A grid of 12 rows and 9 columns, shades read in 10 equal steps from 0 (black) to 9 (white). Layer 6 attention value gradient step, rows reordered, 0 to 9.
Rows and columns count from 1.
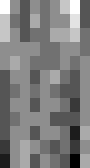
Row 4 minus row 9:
2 1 0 0 -1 1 2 2 -1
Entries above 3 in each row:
7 7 8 9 9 6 6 6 5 6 6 5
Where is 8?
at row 2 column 8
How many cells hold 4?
23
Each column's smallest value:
1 4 3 3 4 3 3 0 3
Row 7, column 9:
5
